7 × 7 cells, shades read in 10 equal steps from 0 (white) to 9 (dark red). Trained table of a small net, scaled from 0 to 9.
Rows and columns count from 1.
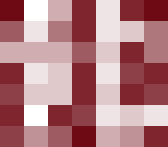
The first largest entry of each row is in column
1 4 6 1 4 1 4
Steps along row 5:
down same up down up down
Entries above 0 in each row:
6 7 7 7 7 6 7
